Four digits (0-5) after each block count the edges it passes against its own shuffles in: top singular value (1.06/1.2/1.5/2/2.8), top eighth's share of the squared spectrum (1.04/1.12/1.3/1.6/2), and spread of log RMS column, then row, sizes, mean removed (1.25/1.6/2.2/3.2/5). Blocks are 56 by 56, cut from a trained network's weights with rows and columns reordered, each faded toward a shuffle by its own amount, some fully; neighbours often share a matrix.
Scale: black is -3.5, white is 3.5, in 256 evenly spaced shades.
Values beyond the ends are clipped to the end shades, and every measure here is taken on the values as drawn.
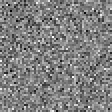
1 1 0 0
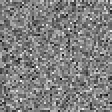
0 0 0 0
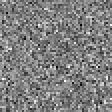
2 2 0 1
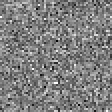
1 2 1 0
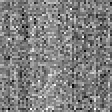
3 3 0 2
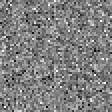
0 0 0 0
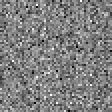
1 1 0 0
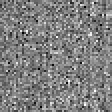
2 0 0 0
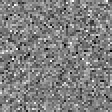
0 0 0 0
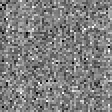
1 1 0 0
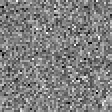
0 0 0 0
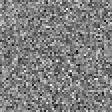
0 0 0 0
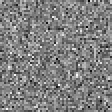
0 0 0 0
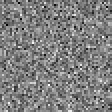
0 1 0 0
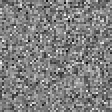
2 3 1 0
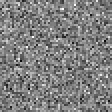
0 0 0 0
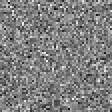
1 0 0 0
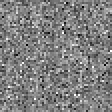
1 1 0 0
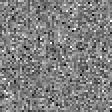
0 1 0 0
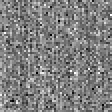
3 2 0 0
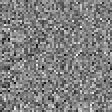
4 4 2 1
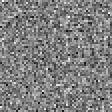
1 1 0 0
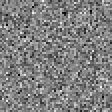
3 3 1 0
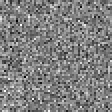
3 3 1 0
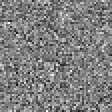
2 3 1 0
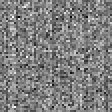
2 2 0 0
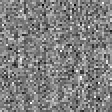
2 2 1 1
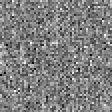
1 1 0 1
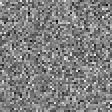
2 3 1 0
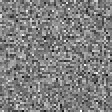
2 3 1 0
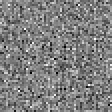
1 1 0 0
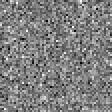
1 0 0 0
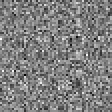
3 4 2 1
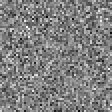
2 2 0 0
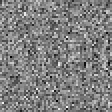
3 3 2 0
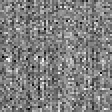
3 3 1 2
